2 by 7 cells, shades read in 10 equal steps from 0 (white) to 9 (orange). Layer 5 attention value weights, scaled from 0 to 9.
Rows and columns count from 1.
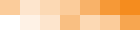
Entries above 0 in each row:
7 6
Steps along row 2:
up up up down up up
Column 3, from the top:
3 2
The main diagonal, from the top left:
4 1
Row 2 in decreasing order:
7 5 4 3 2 1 0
